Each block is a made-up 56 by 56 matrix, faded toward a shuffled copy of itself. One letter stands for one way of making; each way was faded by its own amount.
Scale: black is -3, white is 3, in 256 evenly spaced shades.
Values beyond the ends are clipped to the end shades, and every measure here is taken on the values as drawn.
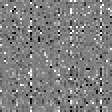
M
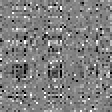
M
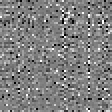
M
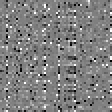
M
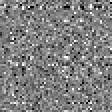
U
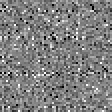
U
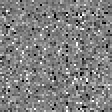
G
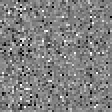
G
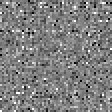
G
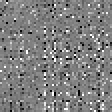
M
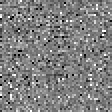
G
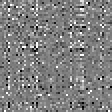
M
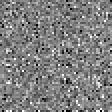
U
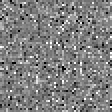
G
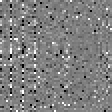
M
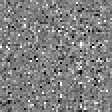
G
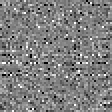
U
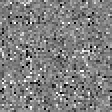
G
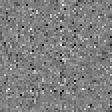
G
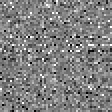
U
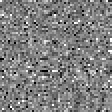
U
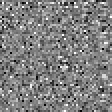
U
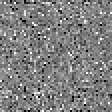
G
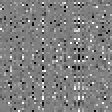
M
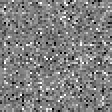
G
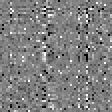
M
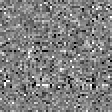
U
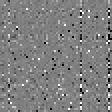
M
